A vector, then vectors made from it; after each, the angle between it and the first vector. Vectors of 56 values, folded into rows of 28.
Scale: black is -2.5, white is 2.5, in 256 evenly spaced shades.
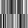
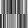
nearly parallel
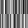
partly opposed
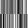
nearly parallel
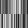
partly opposed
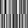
partly opposed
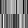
nearly opposite
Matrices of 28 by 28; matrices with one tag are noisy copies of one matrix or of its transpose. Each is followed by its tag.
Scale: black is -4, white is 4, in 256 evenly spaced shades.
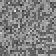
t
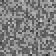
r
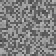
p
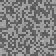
p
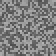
p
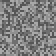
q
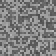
r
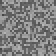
q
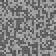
r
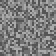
r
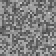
q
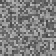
r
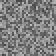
p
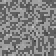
t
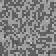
t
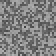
q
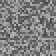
r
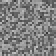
t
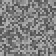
p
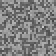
q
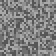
r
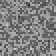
r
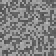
t
